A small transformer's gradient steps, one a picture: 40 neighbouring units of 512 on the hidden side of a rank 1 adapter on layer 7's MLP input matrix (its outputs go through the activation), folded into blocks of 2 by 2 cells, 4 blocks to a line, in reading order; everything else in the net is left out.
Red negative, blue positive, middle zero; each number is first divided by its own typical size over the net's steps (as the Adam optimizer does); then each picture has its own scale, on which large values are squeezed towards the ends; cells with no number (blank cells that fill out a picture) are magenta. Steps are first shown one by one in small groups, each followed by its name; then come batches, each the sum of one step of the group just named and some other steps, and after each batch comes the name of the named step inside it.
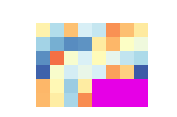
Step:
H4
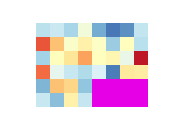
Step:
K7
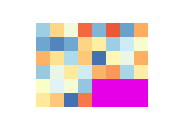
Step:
H4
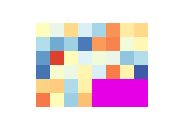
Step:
H4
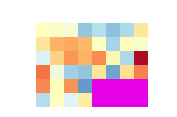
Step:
K7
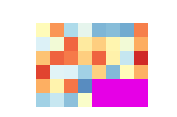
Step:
K7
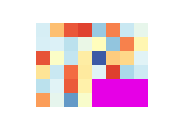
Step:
K7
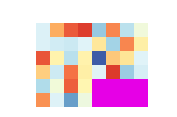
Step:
K7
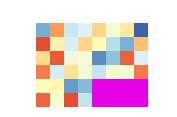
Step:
K7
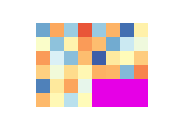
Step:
K7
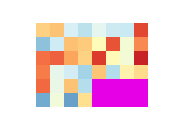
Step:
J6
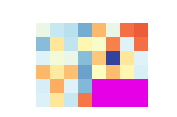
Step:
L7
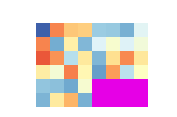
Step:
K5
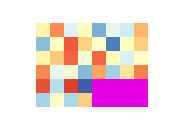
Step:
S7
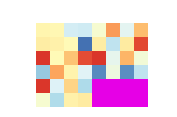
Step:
S7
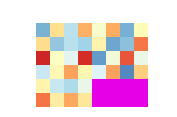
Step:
K5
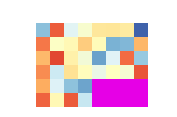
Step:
S7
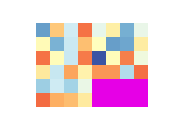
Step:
K5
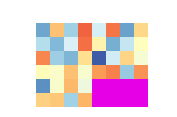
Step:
L7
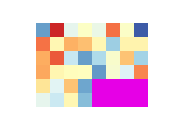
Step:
S7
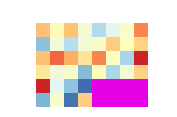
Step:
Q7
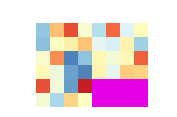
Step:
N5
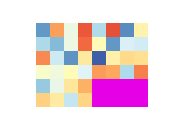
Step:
N5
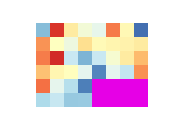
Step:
Q7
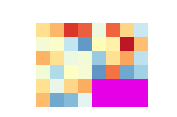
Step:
N5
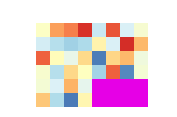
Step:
Q7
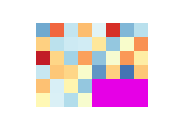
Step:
Q7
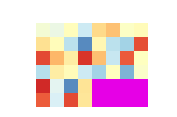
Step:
N5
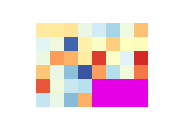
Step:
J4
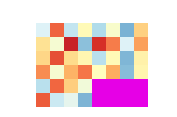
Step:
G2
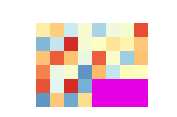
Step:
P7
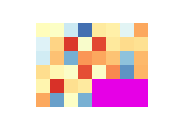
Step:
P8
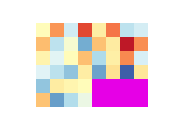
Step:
G2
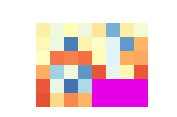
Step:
J4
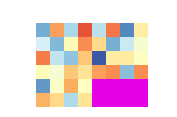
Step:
G2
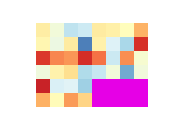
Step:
P7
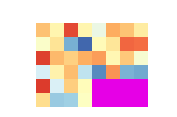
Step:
J4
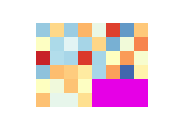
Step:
P8
